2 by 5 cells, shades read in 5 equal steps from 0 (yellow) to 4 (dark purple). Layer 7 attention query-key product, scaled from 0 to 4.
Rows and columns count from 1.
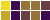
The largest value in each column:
1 4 3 2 4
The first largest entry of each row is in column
2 2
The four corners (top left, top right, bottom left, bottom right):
0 3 1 4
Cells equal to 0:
1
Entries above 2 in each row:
2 3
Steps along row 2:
up down down up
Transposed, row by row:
0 1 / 4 4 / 2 3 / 2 2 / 3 4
